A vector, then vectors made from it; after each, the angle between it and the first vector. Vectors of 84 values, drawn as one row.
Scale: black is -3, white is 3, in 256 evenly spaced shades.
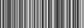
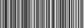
orthogonal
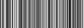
partly aligned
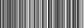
nearly parallel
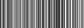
partly aligned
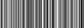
nearly opposite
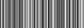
nearly parallel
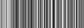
partly opposed
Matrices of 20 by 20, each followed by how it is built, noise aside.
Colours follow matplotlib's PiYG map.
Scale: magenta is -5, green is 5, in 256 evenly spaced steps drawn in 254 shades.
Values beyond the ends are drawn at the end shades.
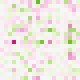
low rank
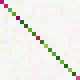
diagonal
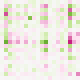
low rank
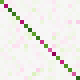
diagonal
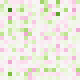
low rank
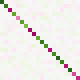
diagonal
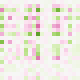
low rank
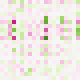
low rank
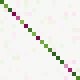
diagonal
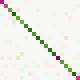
diagonal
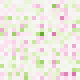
low rank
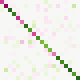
diagonal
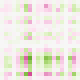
low rank
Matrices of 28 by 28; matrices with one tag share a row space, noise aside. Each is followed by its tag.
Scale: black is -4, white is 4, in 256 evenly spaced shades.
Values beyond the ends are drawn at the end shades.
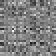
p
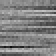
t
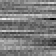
t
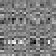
p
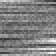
t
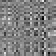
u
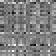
p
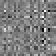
u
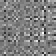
u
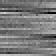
t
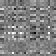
p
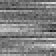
t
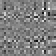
u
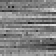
t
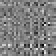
u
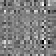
u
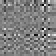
u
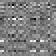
p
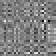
u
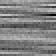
t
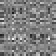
p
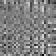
u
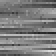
t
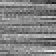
t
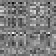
p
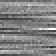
t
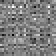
p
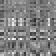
p
